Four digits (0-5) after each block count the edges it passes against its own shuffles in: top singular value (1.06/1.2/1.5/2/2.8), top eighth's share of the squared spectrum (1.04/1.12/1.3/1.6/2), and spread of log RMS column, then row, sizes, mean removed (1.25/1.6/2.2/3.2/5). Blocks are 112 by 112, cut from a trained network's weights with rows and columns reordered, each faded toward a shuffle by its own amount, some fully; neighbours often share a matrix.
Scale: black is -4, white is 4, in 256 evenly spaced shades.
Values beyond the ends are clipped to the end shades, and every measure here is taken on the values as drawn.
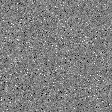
0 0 0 0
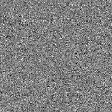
3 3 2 2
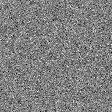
1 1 0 0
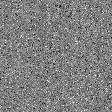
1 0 0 0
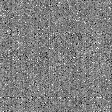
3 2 0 2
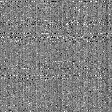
3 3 0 3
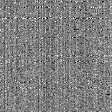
4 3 0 3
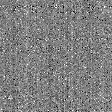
3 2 0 2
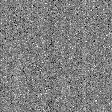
2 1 0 0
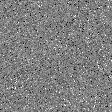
0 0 0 0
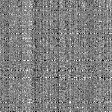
4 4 1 4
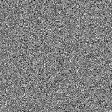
3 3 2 0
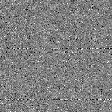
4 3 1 2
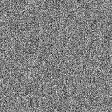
3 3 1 0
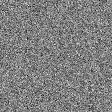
1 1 0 0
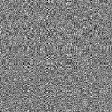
4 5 3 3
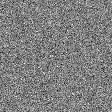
0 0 0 0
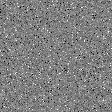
0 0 0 0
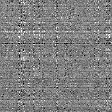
4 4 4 2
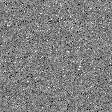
1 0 0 0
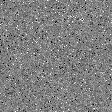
0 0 0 0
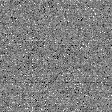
2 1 1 0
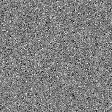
2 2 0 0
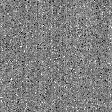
2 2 0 1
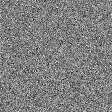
2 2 0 0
